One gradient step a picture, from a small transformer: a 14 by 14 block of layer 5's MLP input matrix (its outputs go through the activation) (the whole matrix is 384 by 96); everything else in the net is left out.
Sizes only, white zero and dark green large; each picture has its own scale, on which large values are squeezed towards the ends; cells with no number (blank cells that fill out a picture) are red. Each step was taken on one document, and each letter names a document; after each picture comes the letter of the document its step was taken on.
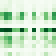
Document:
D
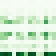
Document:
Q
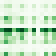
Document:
D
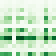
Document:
Q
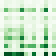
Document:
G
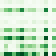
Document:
G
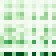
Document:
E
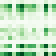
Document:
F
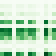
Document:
Q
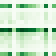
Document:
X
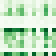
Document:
E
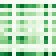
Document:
X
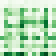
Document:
G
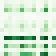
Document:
G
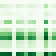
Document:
Q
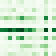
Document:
F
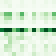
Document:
D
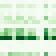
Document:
Q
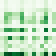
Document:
G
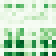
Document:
E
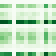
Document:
Q
